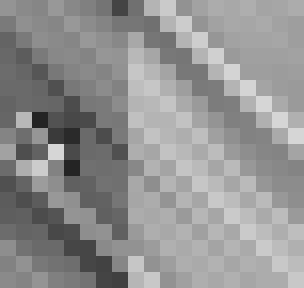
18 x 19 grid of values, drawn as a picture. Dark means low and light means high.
An odd patch, rougher than its surroundings, sits in the middle left. The right part is higher, past a seam about 40% of the way across. Streaks slant down to the right. The middle left is the roughest part.
